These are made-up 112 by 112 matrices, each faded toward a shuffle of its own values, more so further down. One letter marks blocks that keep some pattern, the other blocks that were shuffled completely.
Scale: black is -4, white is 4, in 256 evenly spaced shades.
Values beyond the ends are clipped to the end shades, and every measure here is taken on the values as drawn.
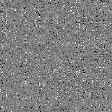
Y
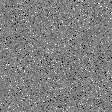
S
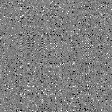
Y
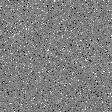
S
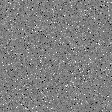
S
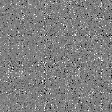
Y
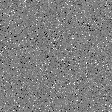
S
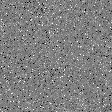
S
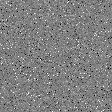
S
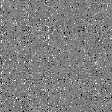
Y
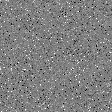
S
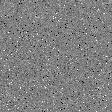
S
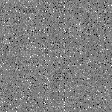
Y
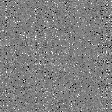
Y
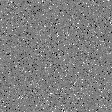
S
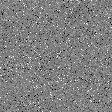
S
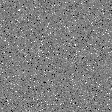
S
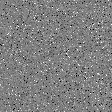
S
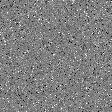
S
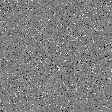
S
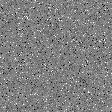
S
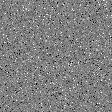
S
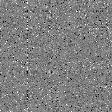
Y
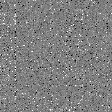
Y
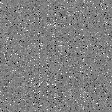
Y
